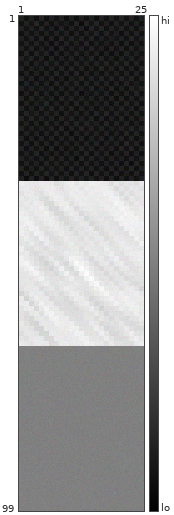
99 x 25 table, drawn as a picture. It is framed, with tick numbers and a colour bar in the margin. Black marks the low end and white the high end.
The table splits into 3 rows of 1 panel. Panel 1,1: very low, checkered, faint in contrast. Panel 2,1: very high, slanting down to the right, faint in contrast. Panel 3,1: middling, flat.
